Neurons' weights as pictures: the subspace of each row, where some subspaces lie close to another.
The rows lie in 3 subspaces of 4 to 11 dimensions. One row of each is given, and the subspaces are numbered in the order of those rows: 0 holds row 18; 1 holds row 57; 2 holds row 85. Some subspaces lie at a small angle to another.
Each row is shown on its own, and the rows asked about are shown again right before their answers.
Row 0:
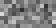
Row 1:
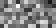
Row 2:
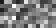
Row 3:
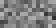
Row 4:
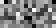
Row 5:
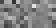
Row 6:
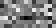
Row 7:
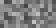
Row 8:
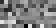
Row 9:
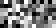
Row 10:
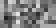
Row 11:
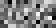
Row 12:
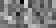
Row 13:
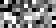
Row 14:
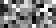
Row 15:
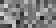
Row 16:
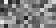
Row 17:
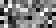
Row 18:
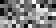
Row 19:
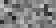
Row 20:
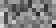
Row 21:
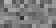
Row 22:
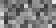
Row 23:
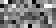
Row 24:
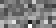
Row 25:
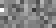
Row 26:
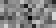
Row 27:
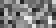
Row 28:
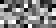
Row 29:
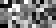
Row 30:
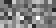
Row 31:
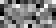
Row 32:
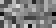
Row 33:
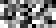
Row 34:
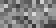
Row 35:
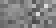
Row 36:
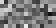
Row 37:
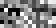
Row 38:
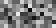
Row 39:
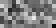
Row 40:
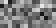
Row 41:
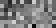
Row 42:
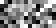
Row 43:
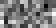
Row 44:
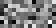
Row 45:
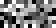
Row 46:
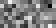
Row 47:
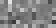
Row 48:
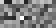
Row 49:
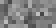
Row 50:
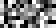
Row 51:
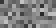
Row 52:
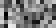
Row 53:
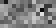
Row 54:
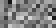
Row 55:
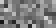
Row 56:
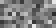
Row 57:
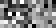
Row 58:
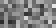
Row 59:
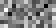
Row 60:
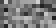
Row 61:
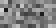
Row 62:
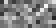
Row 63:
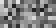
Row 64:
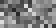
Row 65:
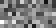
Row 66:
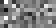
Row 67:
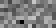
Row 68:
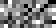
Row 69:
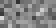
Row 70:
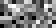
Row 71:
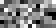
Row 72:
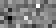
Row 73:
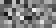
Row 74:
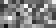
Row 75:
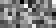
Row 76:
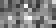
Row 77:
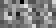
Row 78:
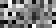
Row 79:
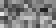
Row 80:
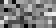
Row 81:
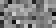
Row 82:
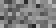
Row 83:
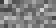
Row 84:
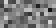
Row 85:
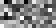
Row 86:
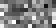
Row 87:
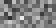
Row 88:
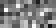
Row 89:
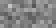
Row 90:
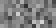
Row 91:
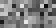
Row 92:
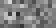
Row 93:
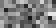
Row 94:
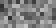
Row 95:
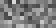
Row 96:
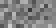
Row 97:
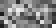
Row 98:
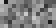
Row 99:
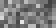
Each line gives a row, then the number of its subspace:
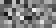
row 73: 2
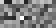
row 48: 2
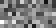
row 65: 1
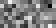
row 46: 0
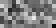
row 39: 0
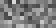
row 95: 2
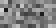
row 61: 0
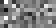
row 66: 2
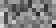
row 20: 0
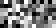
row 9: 0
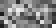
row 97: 0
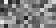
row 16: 1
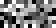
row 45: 2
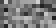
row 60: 0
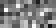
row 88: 0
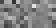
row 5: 2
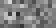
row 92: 1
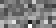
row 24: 0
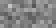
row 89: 0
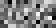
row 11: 0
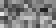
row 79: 0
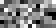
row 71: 1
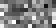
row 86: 0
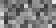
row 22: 0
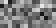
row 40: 0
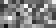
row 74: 1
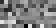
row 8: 1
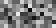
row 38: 1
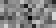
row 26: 1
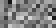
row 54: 0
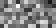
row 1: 2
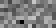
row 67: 0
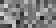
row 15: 0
